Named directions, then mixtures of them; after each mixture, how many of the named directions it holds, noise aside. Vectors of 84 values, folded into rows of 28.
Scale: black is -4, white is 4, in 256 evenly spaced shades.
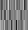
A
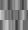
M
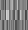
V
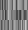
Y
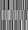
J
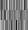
one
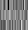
two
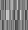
one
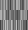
three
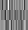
three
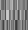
one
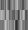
two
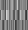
one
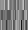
three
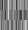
two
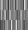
one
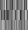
two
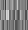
one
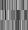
three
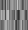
three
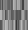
two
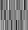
one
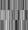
three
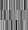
one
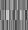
one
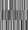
one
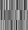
two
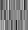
one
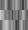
one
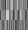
one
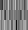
three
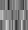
two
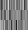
one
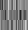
two
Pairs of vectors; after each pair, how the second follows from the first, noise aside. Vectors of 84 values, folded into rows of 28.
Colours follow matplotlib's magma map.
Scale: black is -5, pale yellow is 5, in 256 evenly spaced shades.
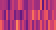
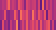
sign-scrambled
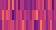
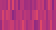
shrunk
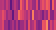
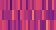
sign-scrambled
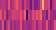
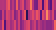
sign-scrambled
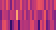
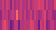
shrunk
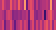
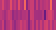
shrunk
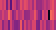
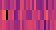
reversed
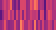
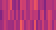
shrunk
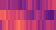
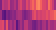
reversed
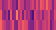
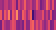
sign-scrambled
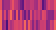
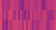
shrunk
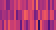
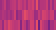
shrunk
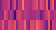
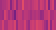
shrunk
